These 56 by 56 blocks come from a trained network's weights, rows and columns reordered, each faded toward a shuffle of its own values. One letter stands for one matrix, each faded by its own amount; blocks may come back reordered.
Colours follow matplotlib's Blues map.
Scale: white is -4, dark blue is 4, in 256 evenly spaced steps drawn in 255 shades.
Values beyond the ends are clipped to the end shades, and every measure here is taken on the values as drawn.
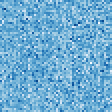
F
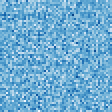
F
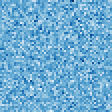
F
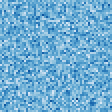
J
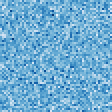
J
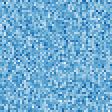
J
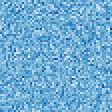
J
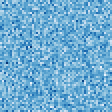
J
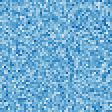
F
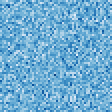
J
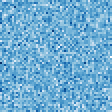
F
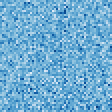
F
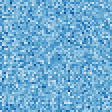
F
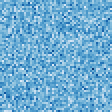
J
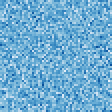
J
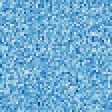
J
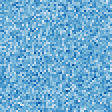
F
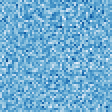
F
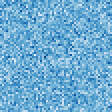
F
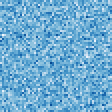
J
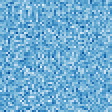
J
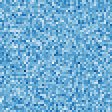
J
